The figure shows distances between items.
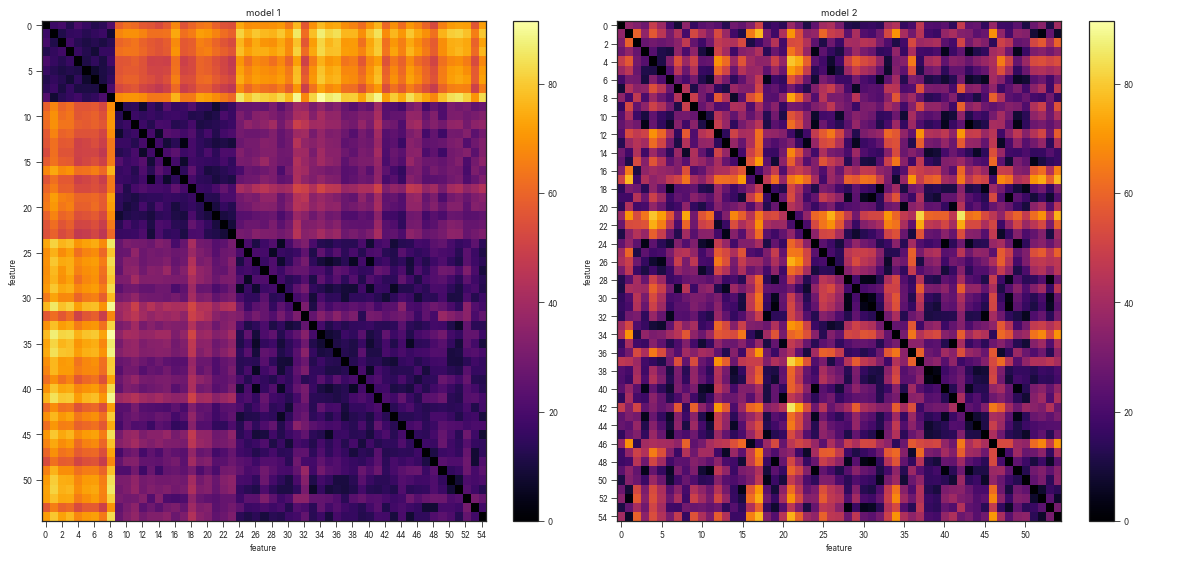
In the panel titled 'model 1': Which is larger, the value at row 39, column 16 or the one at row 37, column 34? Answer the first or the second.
the first
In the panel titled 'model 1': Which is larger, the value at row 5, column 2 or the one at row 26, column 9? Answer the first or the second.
the second
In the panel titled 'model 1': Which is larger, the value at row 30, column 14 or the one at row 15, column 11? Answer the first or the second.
the first
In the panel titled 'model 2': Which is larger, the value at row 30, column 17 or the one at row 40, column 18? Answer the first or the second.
the first
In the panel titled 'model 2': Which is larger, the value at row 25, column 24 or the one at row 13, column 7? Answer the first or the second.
the first
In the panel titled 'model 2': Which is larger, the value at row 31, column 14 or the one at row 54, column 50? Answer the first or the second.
the second
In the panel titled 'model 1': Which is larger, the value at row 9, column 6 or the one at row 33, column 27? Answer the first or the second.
the first
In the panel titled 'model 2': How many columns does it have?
55
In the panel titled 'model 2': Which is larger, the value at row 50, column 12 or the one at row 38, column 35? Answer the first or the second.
the first
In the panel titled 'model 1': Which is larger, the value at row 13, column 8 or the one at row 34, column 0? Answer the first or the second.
the second
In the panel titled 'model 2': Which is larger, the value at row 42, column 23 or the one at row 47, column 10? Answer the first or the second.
the first
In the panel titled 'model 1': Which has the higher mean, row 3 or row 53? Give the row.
3
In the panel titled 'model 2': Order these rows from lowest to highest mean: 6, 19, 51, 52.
6, 19, 51, 52
